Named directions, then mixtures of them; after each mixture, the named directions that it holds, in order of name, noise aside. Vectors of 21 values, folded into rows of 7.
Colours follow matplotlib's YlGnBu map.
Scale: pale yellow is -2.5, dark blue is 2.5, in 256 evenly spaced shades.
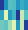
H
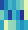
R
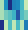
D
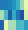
D, R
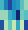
D, H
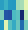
H, R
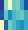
D, H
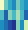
H, R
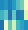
D, R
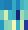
D, H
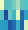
H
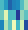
D, H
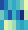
R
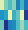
R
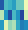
R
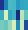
H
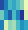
R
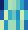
D, H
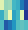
R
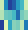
D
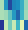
D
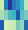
D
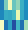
D
